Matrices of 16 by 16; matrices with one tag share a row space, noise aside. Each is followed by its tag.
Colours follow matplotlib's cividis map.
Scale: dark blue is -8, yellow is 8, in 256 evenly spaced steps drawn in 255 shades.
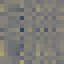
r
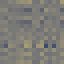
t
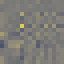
r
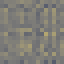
t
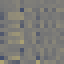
r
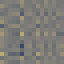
r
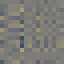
r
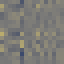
r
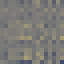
t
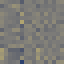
r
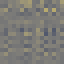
t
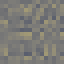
t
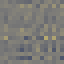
t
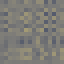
t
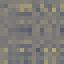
t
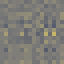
t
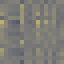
r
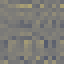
t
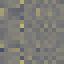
r
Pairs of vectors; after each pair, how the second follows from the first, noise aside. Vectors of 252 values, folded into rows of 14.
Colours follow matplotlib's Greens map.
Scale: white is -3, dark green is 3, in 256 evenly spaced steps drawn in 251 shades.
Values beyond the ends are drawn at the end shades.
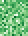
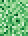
negated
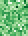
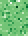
partly zeroed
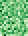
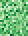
wrapped around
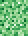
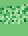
partly zeroed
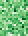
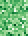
negated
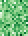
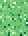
partly zeroed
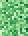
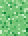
partly zeroed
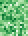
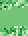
partly zeroed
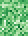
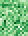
negated
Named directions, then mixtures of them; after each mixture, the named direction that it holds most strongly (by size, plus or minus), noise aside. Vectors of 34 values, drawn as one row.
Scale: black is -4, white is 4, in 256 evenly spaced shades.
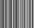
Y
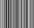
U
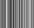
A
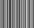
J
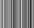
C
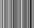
C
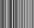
A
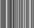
A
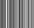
A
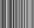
A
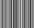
C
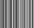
Y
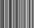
Y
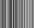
A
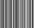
Y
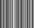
C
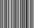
J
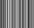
U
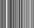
A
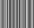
J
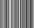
J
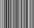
U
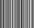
C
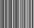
Y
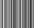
C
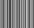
J
